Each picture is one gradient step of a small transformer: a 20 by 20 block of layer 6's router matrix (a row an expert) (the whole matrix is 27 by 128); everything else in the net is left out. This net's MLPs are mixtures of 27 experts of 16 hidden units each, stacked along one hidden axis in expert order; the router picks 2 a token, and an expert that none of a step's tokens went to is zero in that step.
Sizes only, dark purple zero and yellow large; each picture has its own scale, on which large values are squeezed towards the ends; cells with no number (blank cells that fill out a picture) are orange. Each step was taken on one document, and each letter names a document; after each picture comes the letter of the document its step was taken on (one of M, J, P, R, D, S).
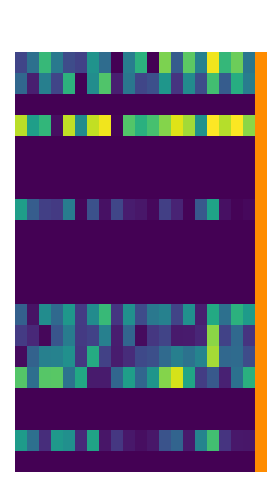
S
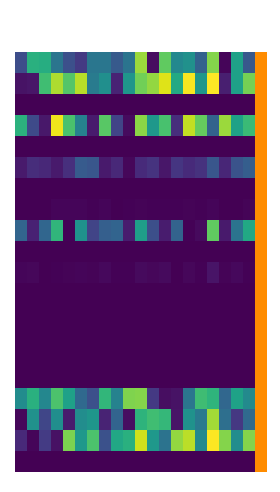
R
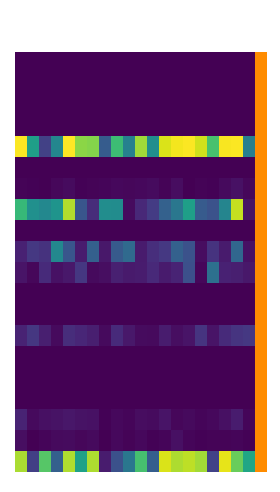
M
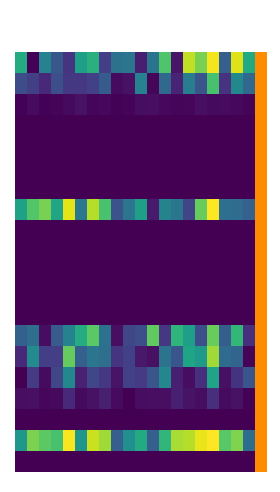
S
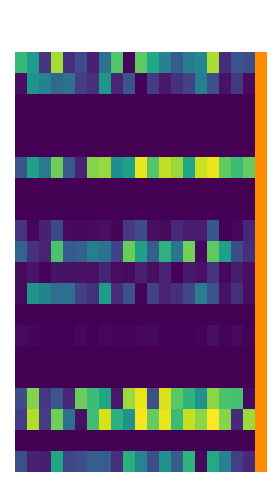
R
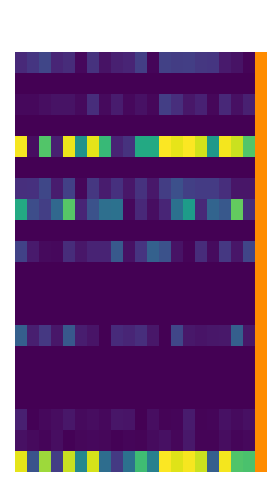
M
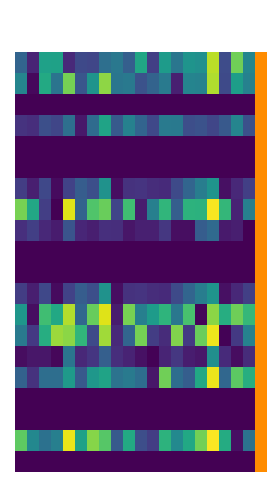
S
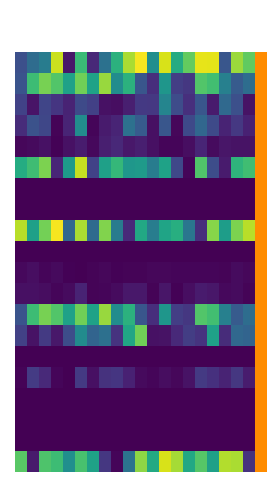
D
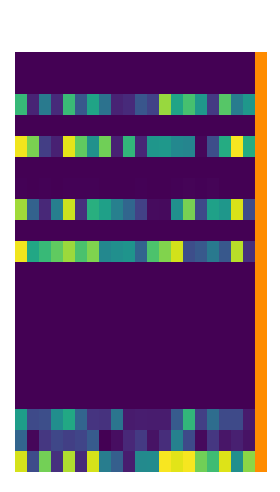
M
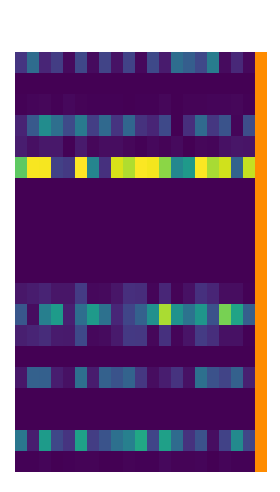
D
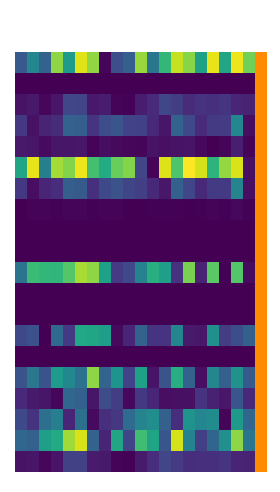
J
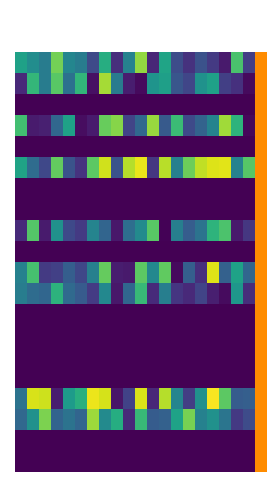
R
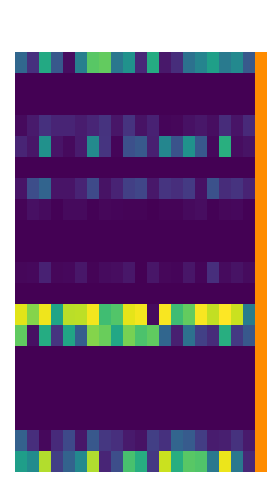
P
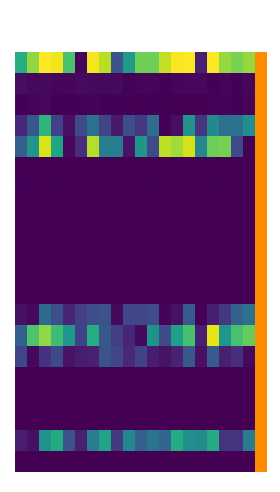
P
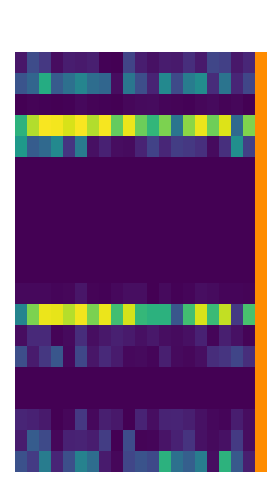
D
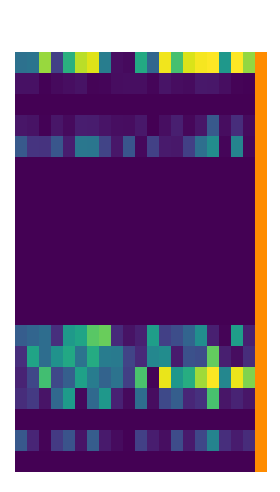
S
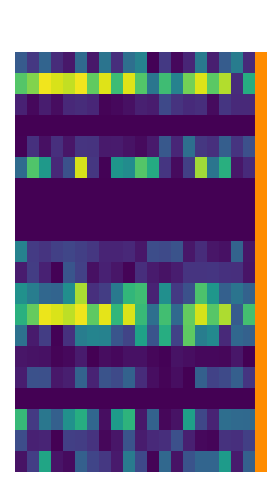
D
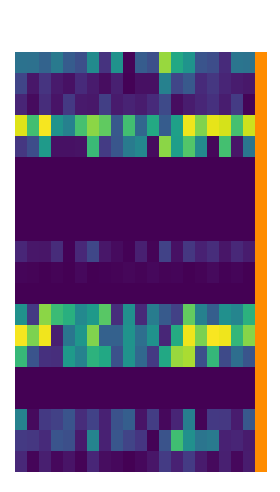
P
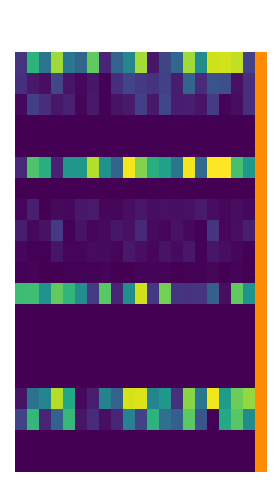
R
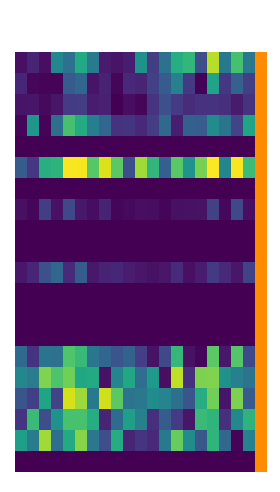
J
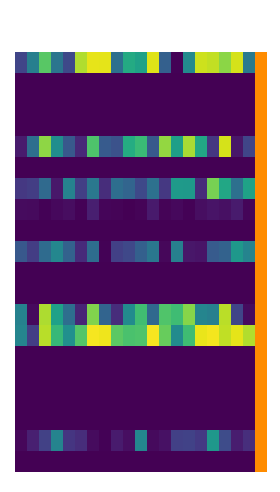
P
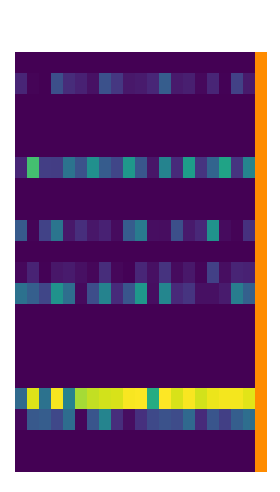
R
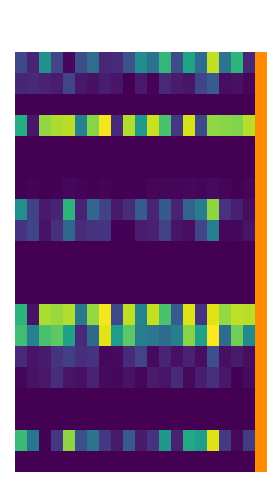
S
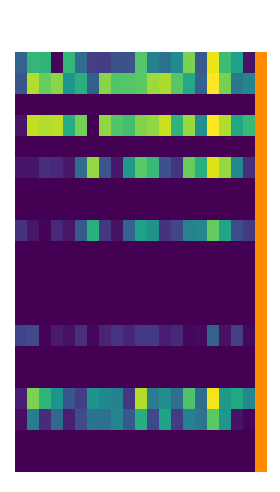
R
